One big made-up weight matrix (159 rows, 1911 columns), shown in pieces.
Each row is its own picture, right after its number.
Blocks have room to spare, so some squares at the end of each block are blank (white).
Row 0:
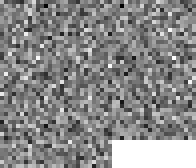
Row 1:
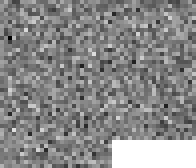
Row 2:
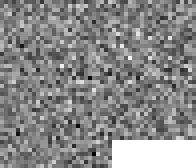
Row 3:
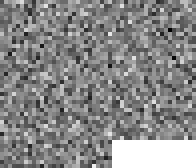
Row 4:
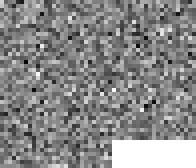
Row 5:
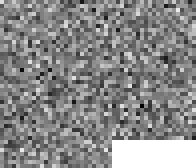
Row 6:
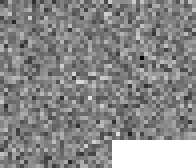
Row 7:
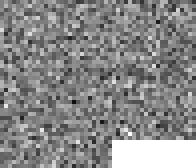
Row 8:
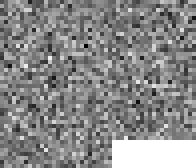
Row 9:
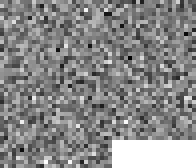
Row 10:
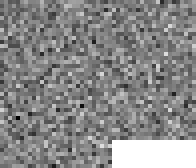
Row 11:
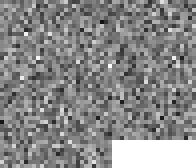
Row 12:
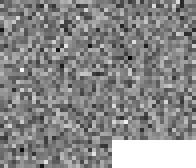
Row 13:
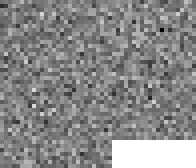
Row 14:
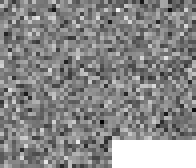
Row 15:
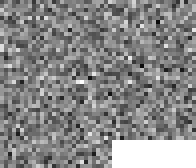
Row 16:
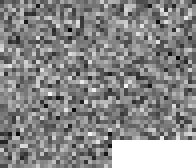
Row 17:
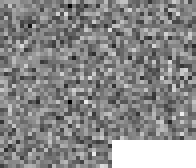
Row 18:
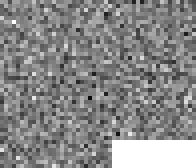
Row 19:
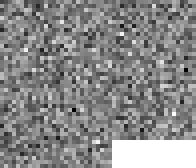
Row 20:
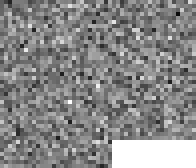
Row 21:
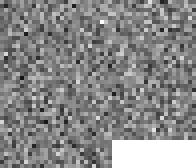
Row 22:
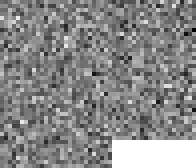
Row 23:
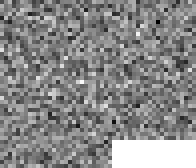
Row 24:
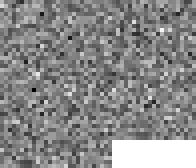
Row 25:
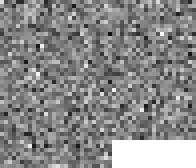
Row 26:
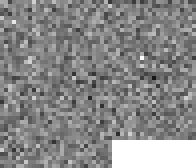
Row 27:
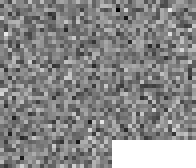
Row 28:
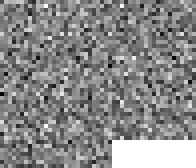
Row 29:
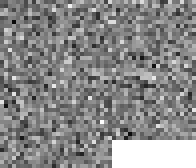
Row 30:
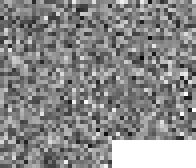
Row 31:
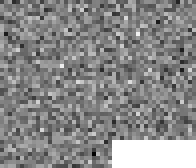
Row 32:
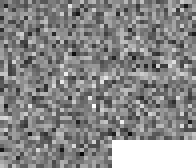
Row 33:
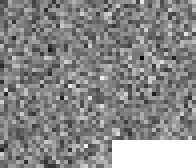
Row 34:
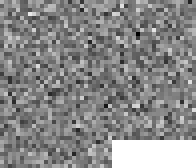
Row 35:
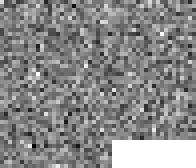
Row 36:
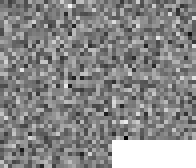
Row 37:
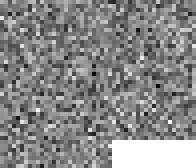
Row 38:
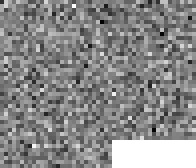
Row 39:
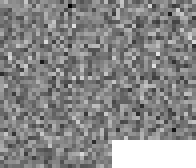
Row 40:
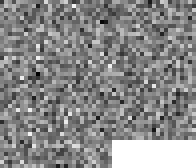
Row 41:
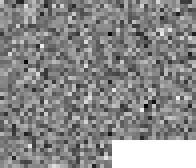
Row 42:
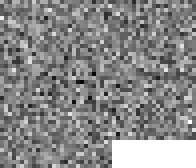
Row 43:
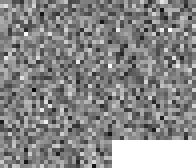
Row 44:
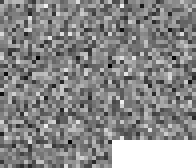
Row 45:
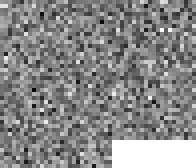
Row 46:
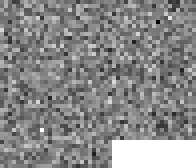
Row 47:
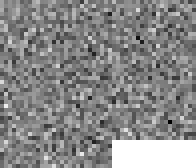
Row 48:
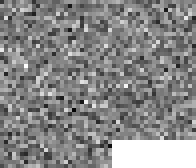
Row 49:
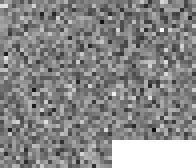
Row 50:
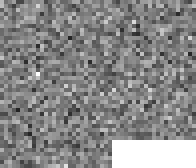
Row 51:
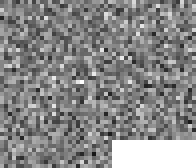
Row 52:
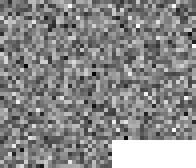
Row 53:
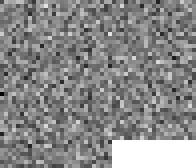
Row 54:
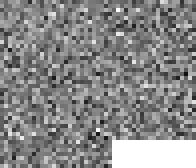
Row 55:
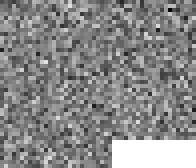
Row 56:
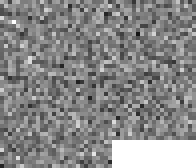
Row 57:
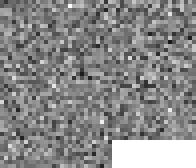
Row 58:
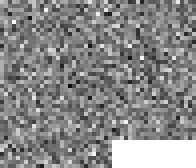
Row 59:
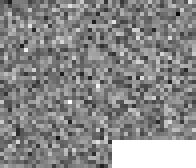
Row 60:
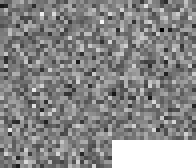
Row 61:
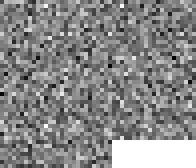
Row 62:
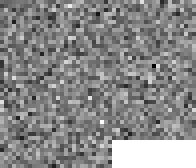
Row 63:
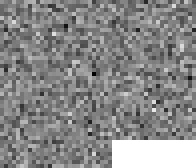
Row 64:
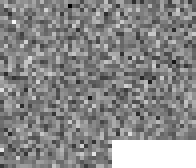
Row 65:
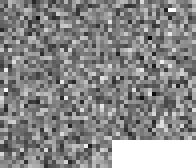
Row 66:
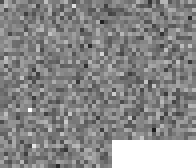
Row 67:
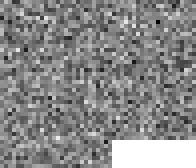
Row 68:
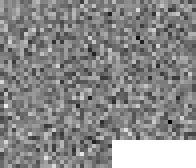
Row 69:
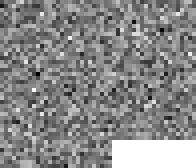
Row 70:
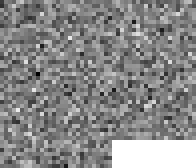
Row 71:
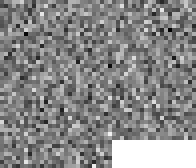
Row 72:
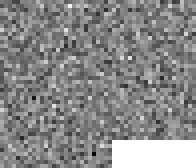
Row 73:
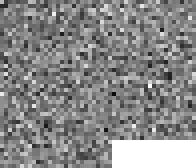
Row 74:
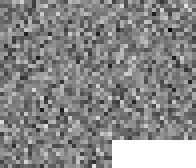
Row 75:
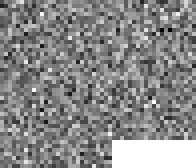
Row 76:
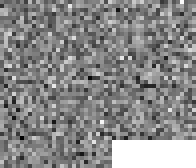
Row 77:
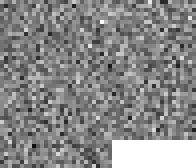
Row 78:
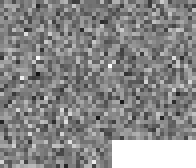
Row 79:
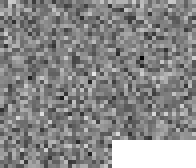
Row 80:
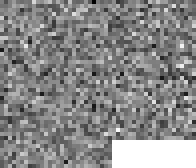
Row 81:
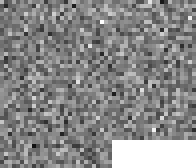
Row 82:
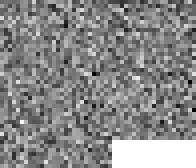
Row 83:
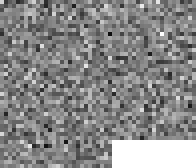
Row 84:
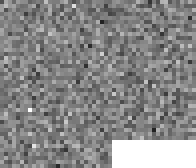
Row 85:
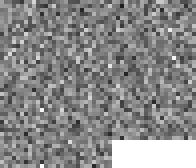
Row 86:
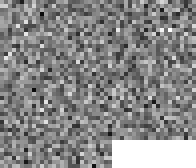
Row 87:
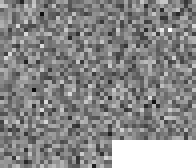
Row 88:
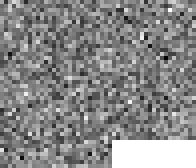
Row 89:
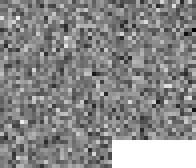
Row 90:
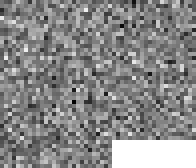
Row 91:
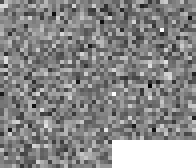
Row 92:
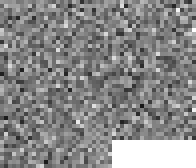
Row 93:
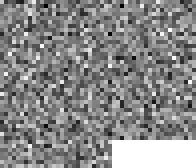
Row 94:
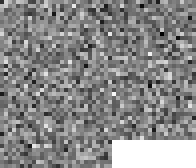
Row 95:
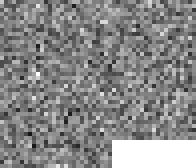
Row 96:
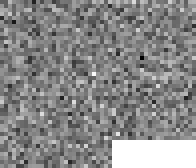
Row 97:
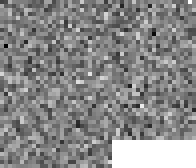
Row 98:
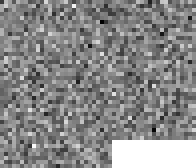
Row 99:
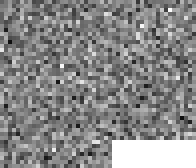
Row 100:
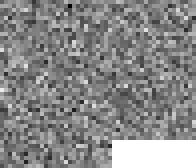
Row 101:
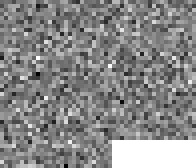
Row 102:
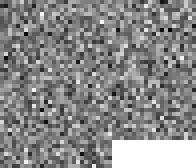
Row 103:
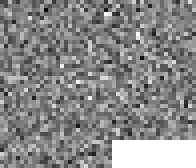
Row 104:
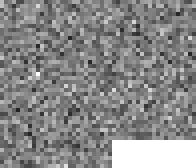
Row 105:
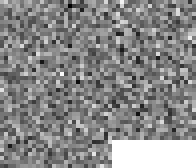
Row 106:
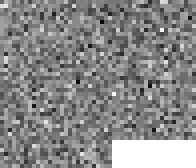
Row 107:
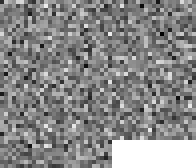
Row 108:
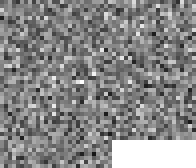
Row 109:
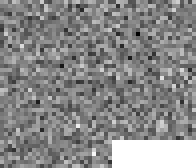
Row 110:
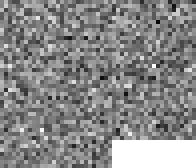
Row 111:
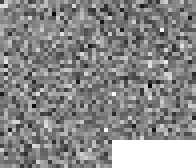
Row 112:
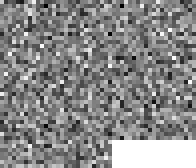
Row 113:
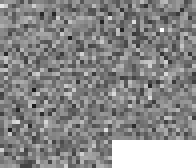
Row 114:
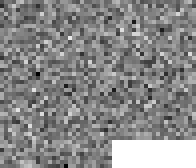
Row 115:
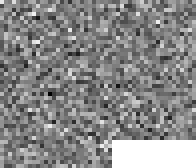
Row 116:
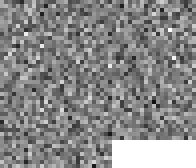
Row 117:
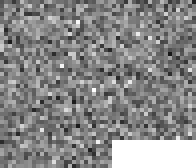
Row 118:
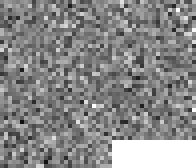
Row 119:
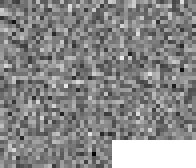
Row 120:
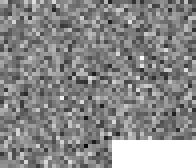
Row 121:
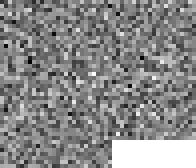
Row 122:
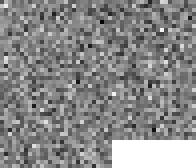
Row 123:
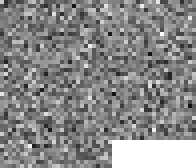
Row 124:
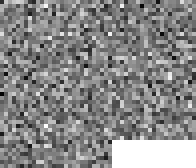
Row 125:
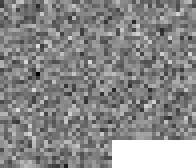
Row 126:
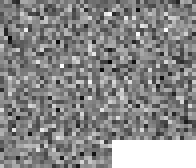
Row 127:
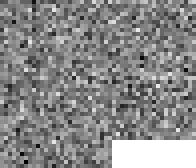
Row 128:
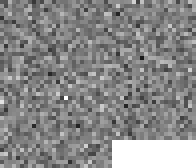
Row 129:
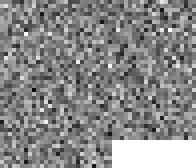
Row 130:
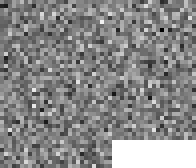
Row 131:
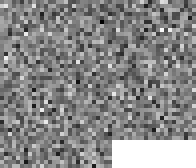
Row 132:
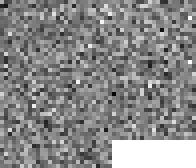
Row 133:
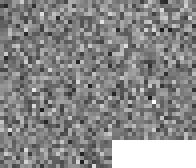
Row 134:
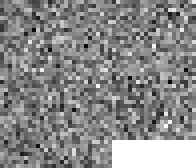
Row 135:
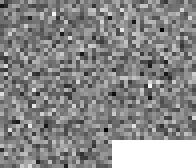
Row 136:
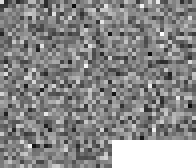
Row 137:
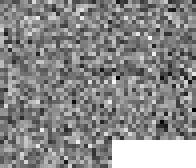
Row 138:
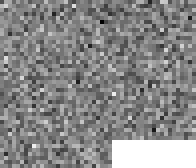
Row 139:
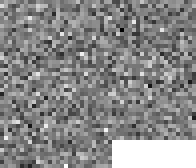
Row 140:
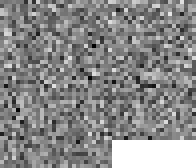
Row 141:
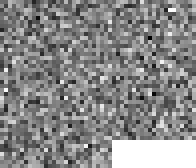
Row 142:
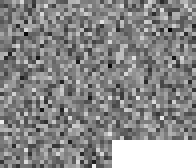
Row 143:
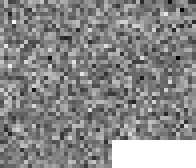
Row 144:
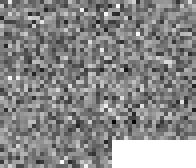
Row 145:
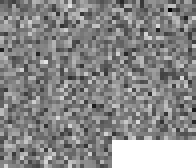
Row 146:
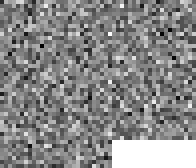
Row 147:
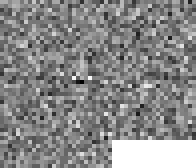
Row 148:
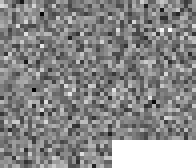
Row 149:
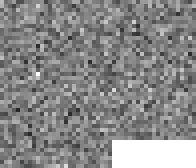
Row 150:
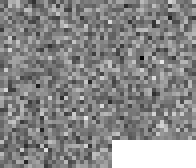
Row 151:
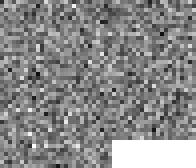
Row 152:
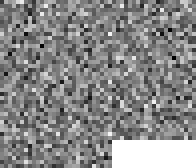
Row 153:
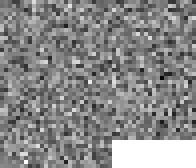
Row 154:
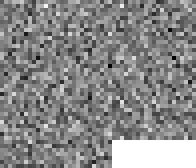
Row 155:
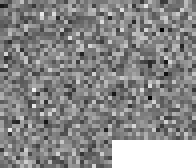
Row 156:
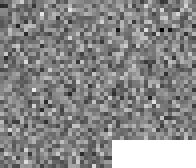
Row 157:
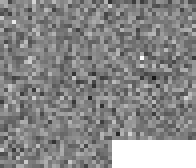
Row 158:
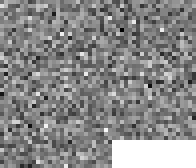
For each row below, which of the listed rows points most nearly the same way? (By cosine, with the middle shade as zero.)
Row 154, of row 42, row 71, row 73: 71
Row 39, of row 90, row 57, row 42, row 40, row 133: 42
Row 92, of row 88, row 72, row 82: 88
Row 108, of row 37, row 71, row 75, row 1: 1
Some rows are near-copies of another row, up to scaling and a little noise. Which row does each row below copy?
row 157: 26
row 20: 59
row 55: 145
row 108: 51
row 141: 65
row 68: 47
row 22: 89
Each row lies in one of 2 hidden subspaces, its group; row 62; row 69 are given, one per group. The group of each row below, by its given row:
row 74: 69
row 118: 62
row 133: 69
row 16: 62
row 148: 69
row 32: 62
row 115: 62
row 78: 69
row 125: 69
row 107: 69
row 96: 62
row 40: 69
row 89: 62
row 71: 69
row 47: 62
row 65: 62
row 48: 62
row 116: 69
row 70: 69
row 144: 62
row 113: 69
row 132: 69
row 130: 69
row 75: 69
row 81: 69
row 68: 62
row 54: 62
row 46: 62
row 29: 62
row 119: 62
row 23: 62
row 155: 69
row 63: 62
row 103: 62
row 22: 62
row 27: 62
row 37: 62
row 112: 69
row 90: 62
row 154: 69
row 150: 62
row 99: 62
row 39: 62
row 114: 69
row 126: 62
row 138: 69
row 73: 69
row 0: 69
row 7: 62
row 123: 69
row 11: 69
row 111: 69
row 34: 62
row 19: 62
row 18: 62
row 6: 62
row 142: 69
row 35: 69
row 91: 69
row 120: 62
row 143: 62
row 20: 62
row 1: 62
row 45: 69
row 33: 62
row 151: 69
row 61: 69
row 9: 62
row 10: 62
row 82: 62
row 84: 69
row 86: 69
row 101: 69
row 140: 62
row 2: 62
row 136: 69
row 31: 62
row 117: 62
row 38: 69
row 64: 62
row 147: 62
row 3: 69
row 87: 69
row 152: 69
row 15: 62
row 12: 62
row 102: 69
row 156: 69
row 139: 69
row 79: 62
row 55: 62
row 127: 62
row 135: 69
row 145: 62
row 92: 62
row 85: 69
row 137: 62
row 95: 69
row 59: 62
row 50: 69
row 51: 62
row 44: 69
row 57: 62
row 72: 62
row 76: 62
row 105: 62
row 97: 62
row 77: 69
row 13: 69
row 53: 69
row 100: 62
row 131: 69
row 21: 69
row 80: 62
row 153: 62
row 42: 62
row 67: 62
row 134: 62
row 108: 62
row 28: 69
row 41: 69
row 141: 62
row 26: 62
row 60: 69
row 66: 69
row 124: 69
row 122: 69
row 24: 69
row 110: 62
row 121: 62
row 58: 62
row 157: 62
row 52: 62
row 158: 69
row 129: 69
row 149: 69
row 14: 62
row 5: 62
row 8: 62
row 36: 62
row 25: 69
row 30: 62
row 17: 62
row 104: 69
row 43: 69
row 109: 62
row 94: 69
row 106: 69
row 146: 69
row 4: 69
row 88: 62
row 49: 69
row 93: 69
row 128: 62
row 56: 62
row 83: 69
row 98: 69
